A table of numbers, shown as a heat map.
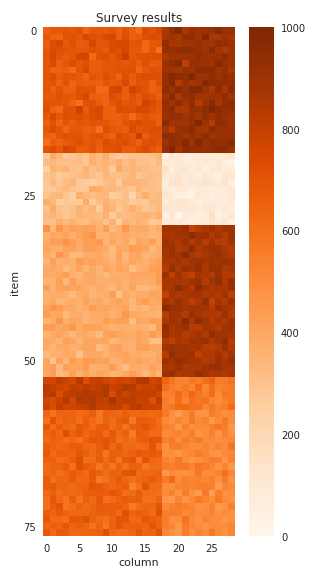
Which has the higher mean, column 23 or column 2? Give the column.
23
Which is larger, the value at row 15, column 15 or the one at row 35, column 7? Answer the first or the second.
the first
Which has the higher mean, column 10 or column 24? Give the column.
24
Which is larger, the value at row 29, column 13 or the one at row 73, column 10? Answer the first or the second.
the second
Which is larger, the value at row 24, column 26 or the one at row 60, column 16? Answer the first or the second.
the second
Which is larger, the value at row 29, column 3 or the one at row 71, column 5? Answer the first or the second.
the second
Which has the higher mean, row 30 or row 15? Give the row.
15
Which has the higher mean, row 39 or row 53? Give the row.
53
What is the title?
Survey results
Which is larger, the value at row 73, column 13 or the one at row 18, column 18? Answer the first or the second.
the second
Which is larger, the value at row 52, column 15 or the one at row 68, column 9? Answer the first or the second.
the second
